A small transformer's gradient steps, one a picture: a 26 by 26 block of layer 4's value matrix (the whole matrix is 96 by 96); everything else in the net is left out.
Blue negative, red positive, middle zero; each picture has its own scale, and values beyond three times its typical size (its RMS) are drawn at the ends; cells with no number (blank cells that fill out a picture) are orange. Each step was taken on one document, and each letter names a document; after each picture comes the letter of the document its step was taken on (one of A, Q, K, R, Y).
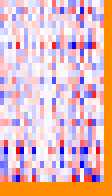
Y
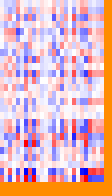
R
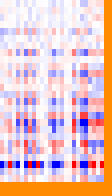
R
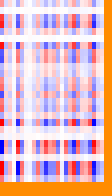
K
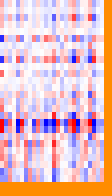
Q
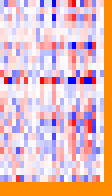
Y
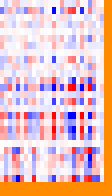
Y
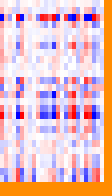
Q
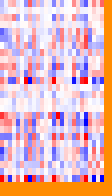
R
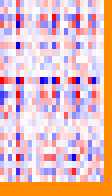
Q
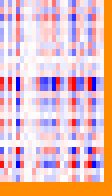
Q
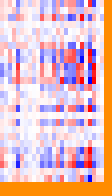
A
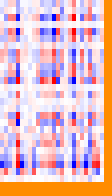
A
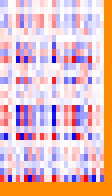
R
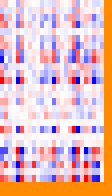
Q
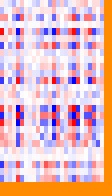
A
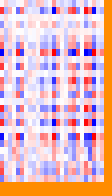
K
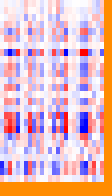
R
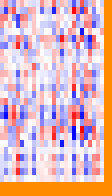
Y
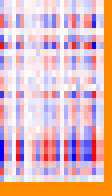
K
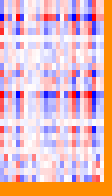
Q
